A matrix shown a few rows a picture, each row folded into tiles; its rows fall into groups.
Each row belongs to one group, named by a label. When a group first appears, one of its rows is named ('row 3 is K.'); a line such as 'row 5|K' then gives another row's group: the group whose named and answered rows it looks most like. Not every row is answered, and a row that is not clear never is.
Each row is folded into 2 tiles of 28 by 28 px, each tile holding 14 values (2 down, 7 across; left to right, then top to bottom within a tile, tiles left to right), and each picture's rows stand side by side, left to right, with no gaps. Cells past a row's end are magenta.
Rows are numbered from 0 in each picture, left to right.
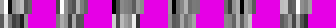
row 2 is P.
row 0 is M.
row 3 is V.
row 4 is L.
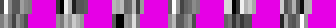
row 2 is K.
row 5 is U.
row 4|M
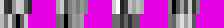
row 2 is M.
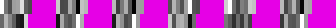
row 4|M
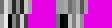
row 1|K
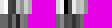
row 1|M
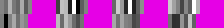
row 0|K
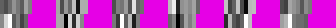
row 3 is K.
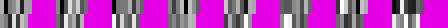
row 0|V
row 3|L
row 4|U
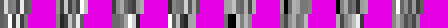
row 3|P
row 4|K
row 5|V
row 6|P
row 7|M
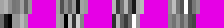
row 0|K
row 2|U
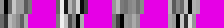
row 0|V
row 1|M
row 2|K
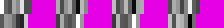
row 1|U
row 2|U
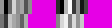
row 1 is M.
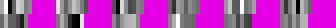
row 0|M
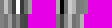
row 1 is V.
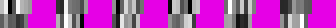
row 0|M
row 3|P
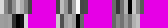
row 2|L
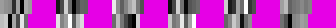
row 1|L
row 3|L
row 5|K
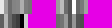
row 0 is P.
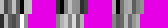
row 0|U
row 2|V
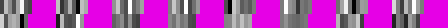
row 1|U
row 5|M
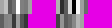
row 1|L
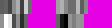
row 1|K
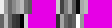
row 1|U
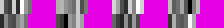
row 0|L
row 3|U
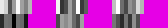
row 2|M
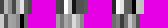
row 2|P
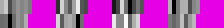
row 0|K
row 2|L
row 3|V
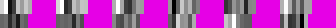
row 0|M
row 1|M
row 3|V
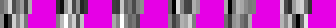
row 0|K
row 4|V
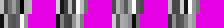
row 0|U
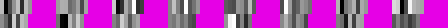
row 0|V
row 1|K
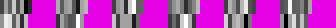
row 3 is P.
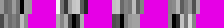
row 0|U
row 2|K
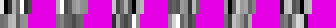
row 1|M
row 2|U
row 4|V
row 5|P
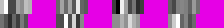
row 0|M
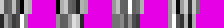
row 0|U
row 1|P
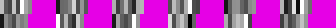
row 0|L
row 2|U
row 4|P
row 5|L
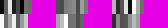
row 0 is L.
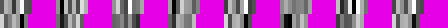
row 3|V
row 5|K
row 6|L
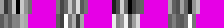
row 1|V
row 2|L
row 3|U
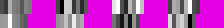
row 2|M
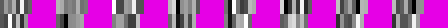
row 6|U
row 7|U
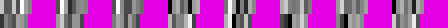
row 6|K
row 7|P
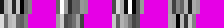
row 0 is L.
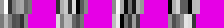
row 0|M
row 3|P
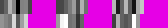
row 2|U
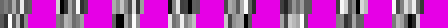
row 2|K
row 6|P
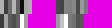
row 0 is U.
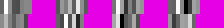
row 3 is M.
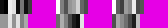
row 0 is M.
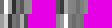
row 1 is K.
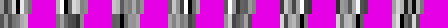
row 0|L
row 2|K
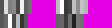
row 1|M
